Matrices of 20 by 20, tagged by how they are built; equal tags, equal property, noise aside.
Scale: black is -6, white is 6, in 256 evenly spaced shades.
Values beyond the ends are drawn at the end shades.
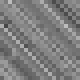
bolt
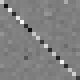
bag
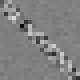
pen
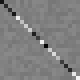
bag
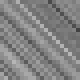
bolt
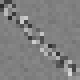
pen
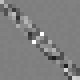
pen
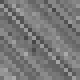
bolt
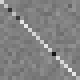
bag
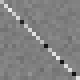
bag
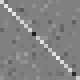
bag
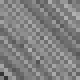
bolt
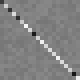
bag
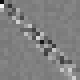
pen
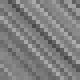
bolt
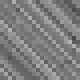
bolt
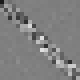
pen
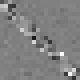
pen
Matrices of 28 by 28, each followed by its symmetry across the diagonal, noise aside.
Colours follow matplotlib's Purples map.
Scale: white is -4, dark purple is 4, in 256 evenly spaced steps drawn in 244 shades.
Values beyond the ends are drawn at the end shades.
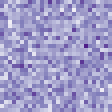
neither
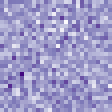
neither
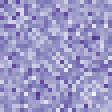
symmetric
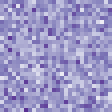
neither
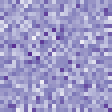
symmetric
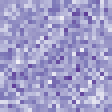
symmetric
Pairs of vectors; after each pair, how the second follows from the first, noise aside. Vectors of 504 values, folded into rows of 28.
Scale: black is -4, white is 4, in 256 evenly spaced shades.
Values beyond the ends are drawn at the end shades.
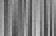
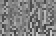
sign-scrambled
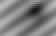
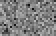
shuffled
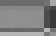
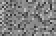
shuffled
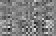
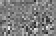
sign-scrambled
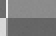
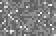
shuffled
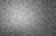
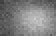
reversed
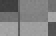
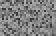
shuffled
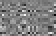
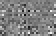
sign-scrambled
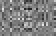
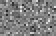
shuffled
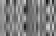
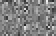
sign-scrambled
